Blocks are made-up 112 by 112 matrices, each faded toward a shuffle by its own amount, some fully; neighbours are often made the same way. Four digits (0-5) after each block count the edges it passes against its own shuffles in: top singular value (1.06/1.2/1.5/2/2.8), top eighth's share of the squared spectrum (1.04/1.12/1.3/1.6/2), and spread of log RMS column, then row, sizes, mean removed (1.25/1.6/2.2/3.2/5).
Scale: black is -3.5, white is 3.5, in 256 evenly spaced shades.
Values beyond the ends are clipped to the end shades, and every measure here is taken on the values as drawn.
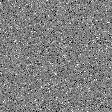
0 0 0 1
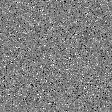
0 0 0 1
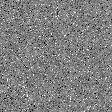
0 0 0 0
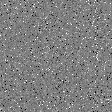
1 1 1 0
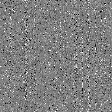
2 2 3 0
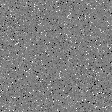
0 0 0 0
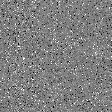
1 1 2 0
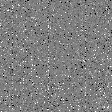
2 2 1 0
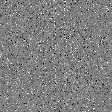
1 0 1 0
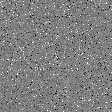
0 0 0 0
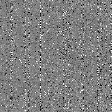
2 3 3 0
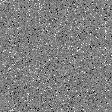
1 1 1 0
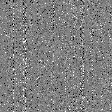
2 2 3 0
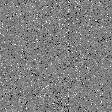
2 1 1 0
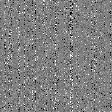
2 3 4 0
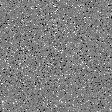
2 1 0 0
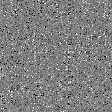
3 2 1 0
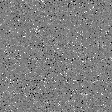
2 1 0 1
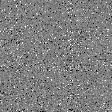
1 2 1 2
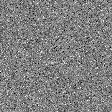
0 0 0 0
